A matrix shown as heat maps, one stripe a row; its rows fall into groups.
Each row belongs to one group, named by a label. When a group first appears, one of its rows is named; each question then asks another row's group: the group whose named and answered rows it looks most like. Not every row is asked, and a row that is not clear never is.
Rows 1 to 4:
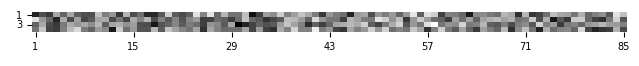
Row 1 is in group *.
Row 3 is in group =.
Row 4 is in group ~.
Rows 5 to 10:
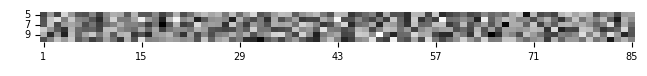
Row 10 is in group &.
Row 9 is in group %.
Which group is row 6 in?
&
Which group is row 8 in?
~
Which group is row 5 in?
*
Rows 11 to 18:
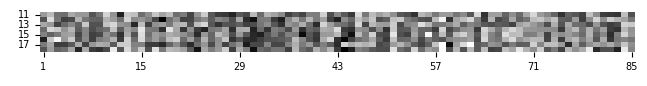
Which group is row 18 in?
&
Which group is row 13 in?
~
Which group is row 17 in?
=
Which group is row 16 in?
&
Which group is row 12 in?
=
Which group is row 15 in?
&
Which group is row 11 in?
~
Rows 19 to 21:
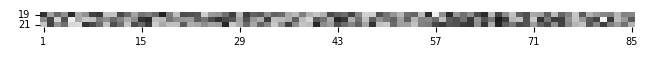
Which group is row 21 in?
%
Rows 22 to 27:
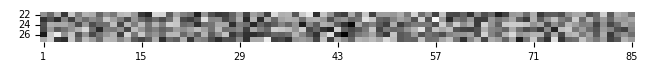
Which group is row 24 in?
&
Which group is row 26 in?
&
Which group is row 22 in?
%
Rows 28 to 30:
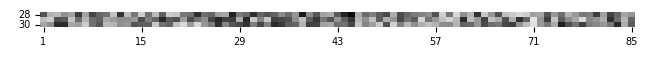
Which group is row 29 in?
~
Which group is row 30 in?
~
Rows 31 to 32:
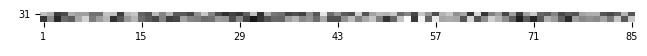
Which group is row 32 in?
=
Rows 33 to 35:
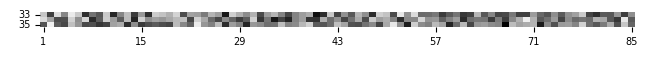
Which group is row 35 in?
*
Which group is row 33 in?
%
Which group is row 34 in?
~
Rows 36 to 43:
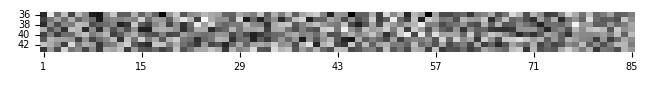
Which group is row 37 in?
&
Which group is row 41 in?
&
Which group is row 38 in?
*
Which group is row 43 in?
*
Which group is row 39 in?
%
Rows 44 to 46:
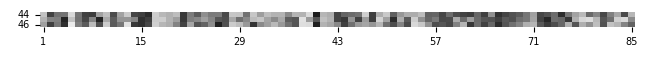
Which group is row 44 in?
%
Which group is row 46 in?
%
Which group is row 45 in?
%
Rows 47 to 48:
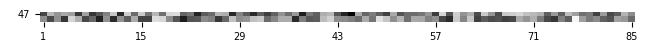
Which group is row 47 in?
&
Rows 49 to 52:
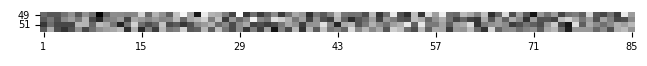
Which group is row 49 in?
&
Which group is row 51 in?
=
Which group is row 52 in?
=
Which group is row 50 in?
*
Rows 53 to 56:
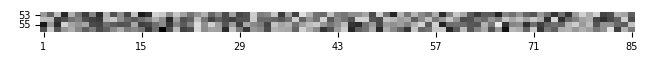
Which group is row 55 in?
*
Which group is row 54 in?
~
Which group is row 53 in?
%
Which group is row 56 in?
*
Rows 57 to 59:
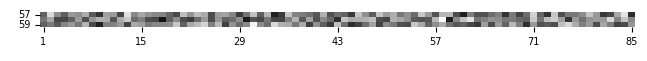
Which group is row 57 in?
~
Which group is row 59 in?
*
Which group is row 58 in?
=
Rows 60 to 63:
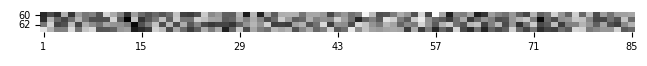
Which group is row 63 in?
%
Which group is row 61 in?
*
